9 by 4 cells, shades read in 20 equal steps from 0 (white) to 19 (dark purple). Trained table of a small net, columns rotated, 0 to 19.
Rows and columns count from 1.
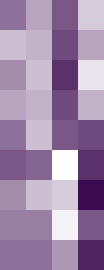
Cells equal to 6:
3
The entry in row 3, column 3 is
16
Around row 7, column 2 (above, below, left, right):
12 10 9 4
